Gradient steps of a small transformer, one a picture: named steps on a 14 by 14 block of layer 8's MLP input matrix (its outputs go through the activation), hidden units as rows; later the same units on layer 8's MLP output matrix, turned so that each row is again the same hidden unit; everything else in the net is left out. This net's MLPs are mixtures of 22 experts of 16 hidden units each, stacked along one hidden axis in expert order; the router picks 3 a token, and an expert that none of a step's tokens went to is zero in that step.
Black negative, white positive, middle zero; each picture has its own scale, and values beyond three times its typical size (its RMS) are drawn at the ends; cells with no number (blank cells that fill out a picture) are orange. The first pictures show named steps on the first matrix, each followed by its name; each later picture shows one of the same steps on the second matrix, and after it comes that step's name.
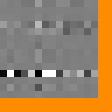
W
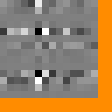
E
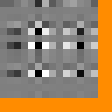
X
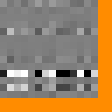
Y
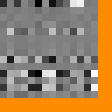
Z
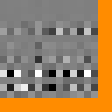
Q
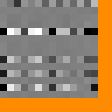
Z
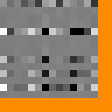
Z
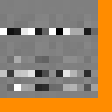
Q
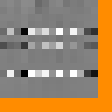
E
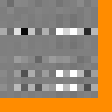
Y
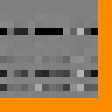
Q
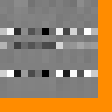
E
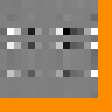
X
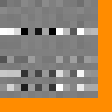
Y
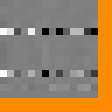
W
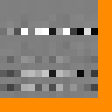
Q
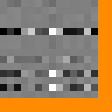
Y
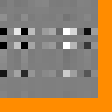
X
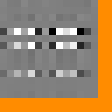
X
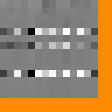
E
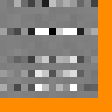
Z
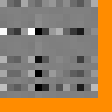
Z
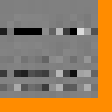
Q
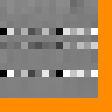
E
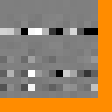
Q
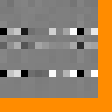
E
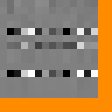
E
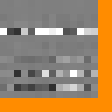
Q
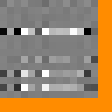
Y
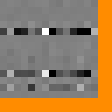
W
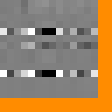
E
